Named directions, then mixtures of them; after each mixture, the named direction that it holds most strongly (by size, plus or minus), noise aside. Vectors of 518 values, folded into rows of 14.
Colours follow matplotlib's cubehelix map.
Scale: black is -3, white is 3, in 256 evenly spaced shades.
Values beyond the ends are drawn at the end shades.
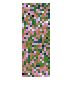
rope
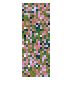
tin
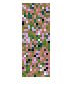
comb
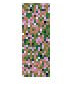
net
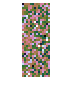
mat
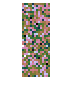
tin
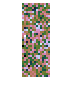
tin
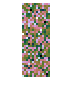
net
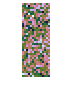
rope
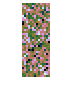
comb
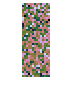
rope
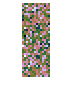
tin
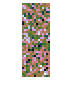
comb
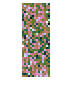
tin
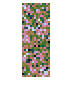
comb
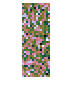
mat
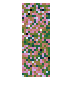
net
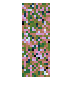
comb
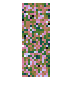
tin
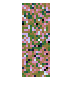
comb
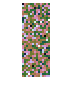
mat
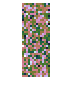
tin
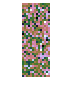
net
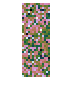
net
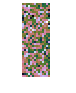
rope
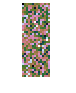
mat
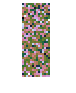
rope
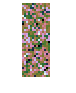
comb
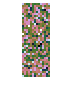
net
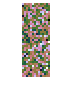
comb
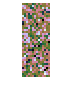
comb
